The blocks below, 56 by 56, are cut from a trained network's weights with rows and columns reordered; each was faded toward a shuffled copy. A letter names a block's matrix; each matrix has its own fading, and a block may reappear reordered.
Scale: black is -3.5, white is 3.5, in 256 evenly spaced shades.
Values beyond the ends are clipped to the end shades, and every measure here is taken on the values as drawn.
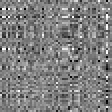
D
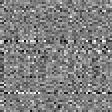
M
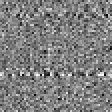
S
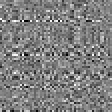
M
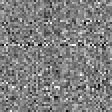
S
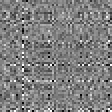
D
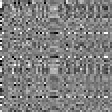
D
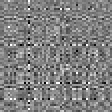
D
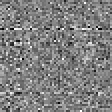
S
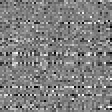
M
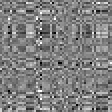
D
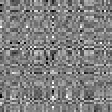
D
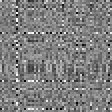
D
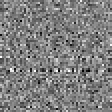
S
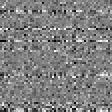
M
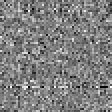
S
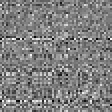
M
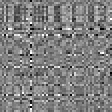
D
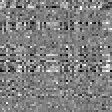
M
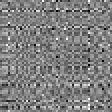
D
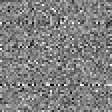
S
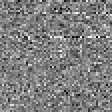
S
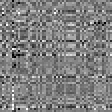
D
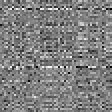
M
